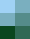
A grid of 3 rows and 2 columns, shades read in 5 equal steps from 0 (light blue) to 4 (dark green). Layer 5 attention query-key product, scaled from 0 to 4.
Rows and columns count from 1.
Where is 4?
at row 3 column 1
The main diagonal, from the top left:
0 2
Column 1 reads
0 1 4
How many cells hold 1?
2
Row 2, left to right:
1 2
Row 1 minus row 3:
-4 -2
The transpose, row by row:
0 1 4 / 1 2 3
